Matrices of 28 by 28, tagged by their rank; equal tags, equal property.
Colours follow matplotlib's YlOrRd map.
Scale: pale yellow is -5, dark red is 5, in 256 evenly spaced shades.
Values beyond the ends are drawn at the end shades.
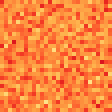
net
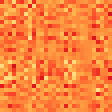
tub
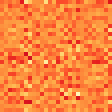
tub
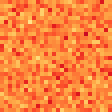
net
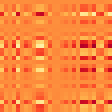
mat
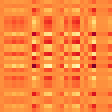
mat
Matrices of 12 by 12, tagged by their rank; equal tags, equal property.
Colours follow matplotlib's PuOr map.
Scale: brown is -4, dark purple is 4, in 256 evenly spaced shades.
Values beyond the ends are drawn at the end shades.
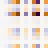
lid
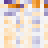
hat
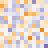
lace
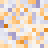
lace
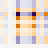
lid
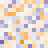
lace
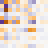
hat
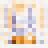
hat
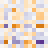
hat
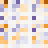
hat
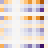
lid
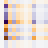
lid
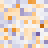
lace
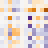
hat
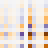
lid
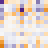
hat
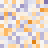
lace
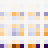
lid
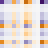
lid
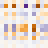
hat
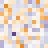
lace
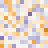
lace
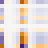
lid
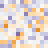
lace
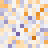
lace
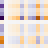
lid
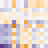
hat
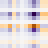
lid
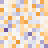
lace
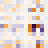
hat
